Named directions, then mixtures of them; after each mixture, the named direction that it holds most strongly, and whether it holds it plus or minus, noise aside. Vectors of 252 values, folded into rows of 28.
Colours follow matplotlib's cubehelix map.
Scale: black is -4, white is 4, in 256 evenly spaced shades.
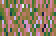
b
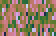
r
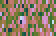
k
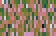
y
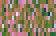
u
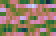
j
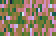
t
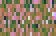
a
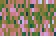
k, plus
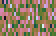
y, minus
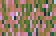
u, plus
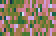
t, plus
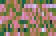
j, plus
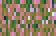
a, plus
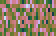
a, minus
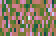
a, plus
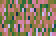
u, minus
